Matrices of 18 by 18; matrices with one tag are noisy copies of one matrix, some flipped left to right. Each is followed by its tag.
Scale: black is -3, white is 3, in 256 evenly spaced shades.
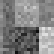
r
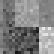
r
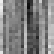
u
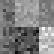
r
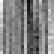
u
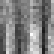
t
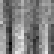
t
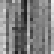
u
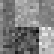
r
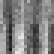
t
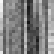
u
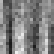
t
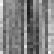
u
